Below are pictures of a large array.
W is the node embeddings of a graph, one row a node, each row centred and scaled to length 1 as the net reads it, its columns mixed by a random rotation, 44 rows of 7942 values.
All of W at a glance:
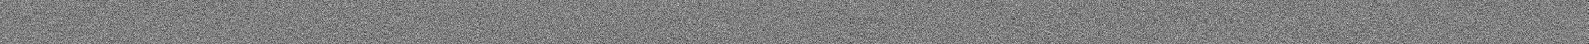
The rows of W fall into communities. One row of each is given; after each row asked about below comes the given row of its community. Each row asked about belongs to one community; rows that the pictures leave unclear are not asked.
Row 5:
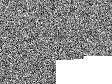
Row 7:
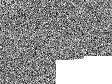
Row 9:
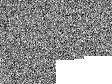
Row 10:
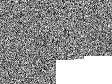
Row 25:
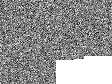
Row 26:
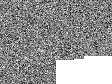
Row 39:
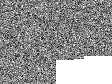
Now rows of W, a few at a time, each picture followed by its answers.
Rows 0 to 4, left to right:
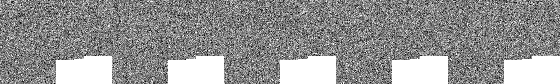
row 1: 9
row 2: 7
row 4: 5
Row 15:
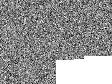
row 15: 25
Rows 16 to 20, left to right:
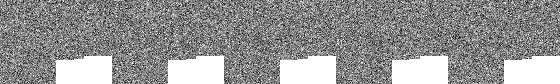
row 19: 10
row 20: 39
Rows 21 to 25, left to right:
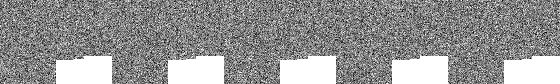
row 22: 10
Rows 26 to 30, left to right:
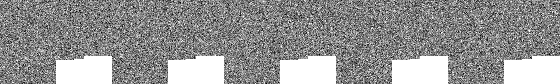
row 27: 5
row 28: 9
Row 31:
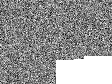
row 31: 25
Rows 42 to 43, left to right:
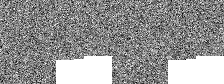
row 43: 26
